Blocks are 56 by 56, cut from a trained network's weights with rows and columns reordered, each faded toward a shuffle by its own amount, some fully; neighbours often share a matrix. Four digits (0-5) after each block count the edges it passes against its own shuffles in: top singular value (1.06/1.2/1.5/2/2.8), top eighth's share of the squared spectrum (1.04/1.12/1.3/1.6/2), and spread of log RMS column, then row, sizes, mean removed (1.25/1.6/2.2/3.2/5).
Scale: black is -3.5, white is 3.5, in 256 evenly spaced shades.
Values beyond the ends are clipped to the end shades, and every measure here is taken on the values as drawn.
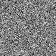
0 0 0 0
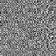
4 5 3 2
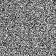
0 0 0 0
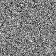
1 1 0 0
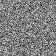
1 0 0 0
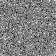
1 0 0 0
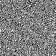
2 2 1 0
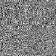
3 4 2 2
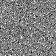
0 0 0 0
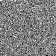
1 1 0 0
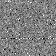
2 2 0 1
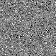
1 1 0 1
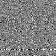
3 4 0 2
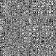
3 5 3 3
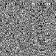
3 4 2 2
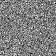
1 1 0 0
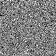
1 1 0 0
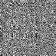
3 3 2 1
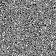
0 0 0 0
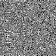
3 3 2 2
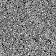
1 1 0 0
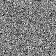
0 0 0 0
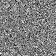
2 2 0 0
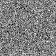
0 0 0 0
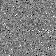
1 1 0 0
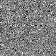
2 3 0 1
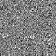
3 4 1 1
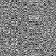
4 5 2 2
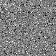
2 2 0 1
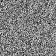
1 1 0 0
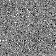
2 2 0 1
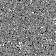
1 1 0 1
